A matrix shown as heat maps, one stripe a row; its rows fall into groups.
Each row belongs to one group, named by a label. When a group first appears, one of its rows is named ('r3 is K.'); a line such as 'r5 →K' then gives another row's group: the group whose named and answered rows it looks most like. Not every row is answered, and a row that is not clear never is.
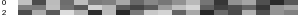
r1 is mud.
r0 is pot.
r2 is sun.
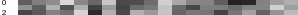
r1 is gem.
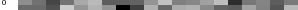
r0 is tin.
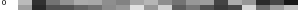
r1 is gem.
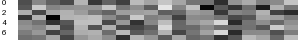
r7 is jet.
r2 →pot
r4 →tin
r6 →tin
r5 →gem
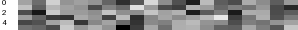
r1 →pot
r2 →jet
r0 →jet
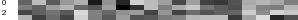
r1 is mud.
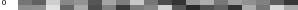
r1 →gem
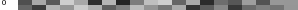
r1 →jet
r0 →sun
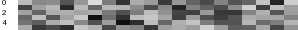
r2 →jet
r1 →gem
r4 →mud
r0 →jet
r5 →tin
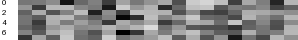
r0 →tin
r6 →mud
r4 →pot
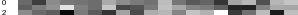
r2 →tin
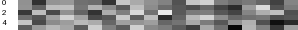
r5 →jet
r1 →jet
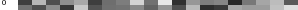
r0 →sun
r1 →gem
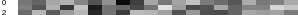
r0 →mud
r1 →gem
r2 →sun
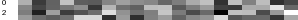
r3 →tin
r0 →pot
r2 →gem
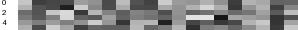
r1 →tin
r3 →pot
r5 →jet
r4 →jet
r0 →tin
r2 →jet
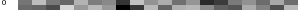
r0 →sun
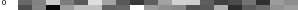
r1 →sun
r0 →mud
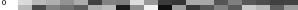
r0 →pot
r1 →jet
